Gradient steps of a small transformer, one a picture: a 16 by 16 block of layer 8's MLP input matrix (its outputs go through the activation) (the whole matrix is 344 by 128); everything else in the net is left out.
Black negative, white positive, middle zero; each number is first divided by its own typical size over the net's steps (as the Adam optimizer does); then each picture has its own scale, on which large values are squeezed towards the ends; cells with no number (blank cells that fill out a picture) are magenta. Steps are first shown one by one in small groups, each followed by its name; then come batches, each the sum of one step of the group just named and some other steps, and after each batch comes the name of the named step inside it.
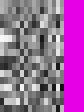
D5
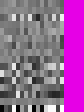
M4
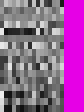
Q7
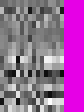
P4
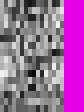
Q7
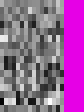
D5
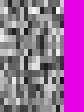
D5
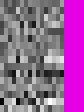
P4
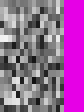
D5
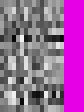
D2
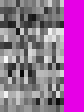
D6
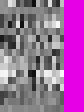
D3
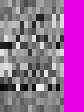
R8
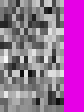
D6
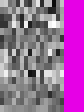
D3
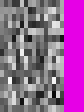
D2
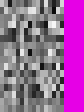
D2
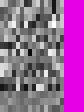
R8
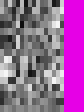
D3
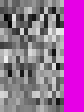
D6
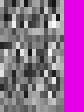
R8
